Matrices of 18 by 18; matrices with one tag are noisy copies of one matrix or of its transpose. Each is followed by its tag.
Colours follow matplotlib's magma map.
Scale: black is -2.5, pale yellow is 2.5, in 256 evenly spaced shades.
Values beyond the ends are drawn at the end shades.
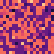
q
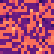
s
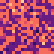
q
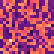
s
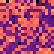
q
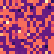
q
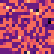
s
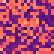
q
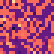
q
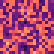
s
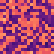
q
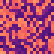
q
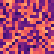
s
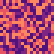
q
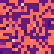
s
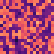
q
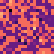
q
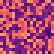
q
